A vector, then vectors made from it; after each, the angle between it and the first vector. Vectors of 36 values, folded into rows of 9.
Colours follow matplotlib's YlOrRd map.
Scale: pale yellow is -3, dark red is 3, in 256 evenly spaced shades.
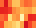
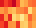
orthogonal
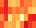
nearly parallel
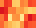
nearly parallel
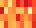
orthogonal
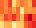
partly aligned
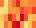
nearly opposite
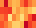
nearly parallel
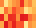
partly opposed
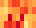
nearly opposite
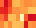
nearly parallel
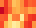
nearly parallel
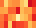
orthogonal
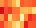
nearly parallel
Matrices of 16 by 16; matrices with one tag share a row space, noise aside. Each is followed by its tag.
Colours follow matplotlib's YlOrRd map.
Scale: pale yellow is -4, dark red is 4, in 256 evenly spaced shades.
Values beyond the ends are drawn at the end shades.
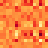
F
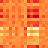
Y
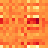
Y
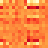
Y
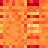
Y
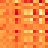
F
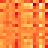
F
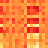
Y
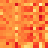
F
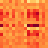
Y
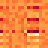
Y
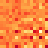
F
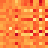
F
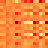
F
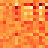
F
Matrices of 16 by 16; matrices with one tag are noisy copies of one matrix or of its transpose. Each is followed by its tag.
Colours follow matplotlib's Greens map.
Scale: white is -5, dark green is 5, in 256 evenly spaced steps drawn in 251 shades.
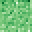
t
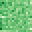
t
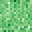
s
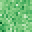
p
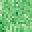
p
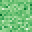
s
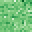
p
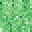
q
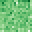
t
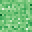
s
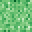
s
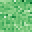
p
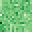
p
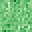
s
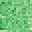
t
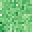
p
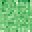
t
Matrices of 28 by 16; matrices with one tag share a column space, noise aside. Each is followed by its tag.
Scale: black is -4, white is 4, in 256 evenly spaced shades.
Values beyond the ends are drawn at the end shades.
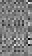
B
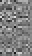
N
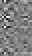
N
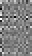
N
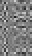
N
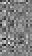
B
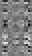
B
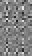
N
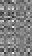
N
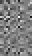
N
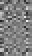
N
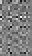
N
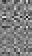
N
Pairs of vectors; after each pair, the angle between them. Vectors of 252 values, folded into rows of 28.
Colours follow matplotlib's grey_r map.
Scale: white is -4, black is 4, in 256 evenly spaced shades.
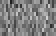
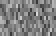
partly opposed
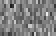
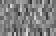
partly opposed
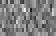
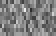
nearly parallel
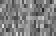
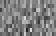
orthogonal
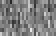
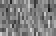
nearly parallel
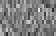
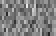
orthogonal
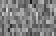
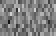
orthogonal
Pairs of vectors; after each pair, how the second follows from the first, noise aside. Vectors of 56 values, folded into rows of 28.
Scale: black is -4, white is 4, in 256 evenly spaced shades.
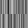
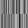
reversed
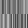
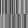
reversed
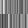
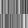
reversed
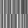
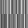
reversed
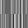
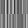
reversed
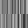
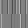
partly zeroed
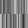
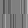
partly zeroed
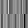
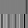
partly zeroed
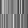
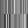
reversed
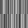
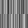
reversed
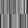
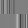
partly zeroed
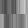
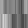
reversed
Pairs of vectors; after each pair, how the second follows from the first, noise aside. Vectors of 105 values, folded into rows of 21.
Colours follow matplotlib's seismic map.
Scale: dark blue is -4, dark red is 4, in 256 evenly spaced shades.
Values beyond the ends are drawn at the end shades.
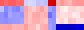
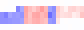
partly zeroed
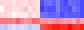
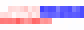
partly zeroed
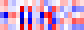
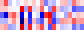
copied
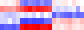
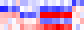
wrapped around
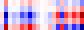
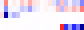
partly zeroed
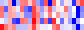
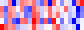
copied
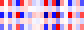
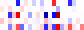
partly zeroed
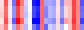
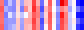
wrapped around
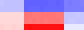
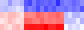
copied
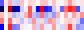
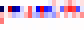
partly zeroed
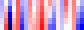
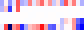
partly zeroed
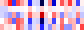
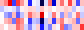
copied
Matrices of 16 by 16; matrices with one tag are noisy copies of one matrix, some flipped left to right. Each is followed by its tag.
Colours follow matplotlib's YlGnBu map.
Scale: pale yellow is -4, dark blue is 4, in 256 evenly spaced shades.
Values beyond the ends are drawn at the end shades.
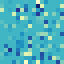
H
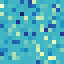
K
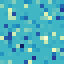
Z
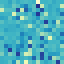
H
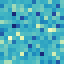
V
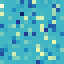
K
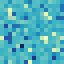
Z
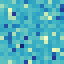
Z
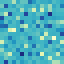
V
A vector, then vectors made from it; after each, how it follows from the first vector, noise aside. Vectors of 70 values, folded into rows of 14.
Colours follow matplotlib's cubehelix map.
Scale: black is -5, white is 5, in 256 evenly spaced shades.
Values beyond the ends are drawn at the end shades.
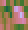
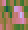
copied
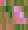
copied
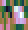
scaled up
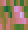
copied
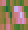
copied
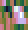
scaled up
